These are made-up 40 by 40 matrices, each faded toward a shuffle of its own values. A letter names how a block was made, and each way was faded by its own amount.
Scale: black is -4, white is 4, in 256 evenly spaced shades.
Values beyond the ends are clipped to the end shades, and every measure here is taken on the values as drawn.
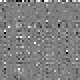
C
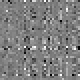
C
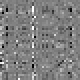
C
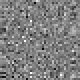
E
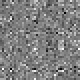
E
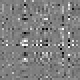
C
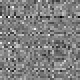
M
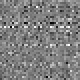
M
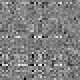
M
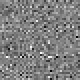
E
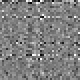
M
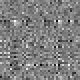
M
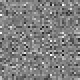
E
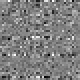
M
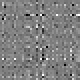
C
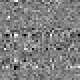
M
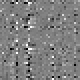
C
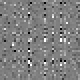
C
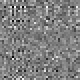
M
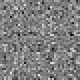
E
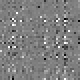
C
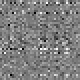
M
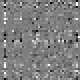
C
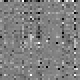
C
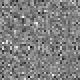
E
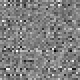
M
